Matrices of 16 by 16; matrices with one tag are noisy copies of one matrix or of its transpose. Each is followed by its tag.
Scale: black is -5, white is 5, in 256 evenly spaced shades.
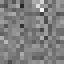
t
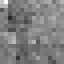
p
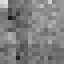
p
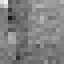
p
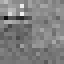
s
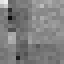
p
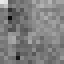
p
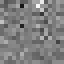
t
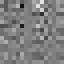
t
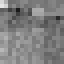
p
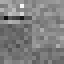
s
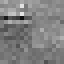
s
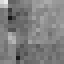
p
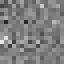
t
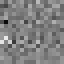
t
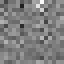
t
